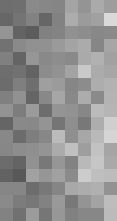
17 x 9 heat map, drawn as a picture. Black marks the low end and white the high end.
Grain: fine. Calmest part: top middle. Slope: up to the right.
